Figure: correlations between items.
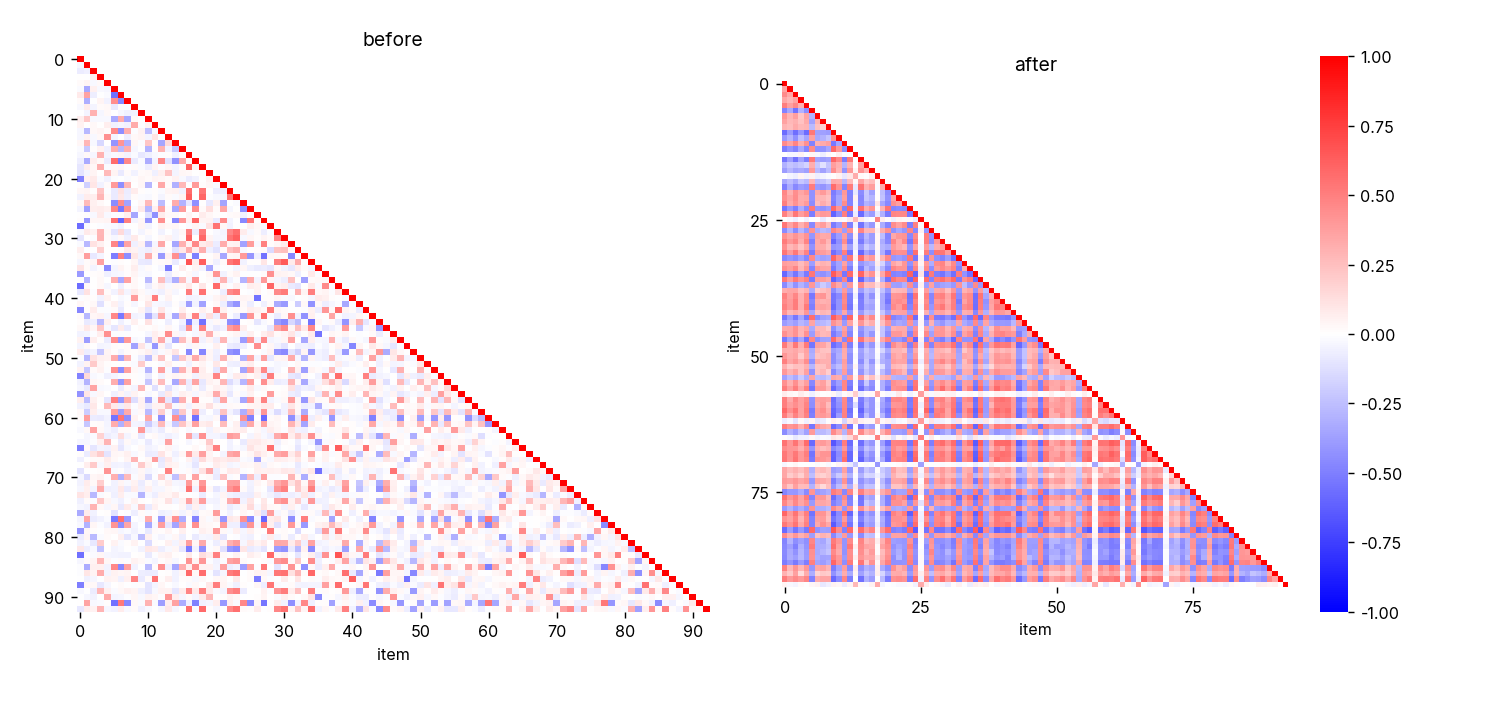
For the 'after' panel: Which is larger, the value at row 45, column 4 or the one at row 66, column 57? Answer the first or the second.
the first
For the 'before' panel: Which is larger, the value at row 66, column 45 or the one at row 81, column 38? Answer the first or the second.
the first
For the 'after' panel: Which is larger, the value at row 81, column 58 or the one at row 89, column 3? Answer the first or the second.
the first
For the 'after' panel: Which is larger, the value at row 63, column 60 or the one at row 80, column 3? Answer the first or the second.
the first
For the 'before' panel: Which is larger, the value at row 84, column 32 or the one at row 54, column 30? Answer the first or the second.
the first
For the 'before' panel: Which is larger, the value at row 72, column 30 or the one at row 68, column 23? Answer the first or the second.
the first
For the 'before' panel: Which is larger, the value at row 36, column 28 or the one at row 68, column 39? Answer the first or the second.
the first
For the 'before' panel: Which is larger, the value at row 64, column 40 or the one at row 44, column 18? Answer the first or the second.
the first
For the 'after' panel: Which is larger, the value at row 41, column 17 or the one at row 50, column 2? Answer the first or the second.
the second
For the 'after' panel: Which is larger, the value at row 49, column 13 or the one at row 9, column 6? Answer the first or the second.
the first
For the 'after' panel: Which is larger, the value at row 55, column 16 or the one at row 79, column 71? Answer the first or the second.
the second
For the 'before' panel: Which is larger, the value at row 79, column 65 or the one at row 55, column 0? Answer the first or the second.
the first
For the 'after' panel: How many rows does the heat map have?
93
